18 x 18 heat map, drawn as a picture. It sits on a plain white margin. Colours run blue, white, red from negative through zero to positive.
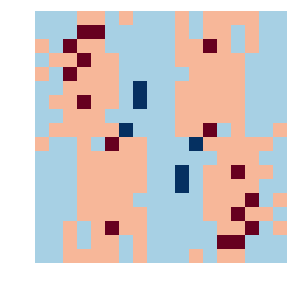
Seam: none. Stripes: upright, repeating 2 times. Slope: none. Symmetry: a half turn.
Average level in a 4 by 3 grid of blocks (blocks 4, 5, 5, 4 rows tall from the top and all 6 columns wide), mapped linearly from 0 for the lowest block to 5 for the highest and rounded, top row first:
4 1 3
5 0 3
3 0 5
3 1 4
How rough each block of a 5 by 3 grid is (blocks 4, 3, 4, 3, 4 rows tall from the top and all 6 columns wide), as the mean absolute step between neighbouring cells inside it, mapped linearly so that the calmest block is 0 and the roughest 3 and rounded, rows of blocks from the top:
3 1 1 | 2 1 0 | 2 1 2 | 0 1 2 | 1 1 3
